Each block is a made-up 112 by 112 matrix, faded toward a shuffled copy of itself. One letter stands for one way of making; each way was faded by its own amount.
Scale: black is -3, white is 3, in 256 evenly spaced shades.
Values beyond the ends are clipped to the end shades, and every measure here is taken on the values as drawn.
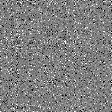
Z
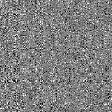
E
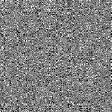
E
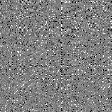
Z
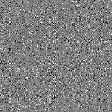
Z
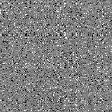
Z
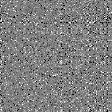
Z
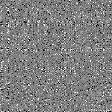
Z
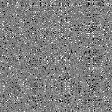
Z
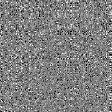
E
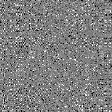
Z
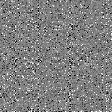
Z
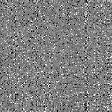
Z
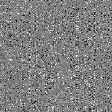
Z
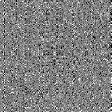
E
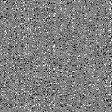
Z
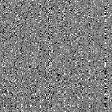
E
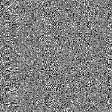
E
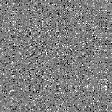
Z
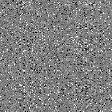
Z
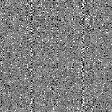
E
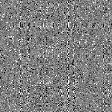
E
